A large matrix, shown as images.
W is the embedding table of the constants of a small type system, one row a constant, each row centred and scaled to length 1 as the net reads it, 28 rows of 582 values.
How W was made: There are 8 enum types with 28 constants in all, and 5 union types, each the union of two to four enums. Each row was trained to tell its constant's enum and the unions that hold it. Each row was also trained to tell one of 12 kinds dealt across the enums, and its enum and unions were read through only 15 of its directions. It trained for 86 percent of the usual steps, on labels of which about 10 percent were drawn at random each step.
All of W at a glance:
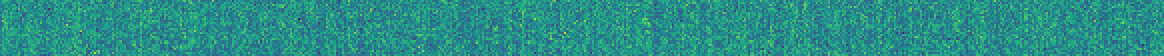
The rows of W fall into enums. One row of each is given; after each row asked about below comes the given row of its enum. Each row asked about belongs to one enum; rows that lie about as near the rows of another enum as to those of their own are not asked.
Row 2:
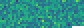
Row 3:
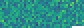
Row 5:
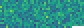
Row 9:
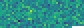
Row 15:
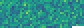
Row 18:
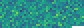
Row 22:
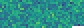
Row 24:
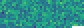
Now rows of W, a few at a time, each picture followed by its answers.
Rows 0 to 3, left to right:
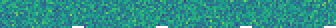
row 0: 24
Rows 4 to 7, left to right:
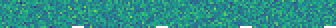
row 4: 2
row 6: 9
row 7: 15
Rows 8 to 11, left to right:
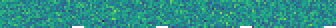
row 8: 9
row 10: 22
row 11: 3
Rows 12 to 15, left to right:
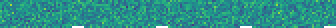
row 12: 5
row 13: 5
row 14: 9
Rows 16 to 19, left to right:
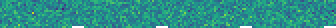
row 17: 2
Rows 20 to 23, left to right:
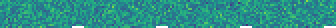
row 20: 15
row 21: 15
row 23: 22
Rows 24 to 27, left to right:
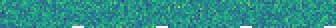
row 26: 18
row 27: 5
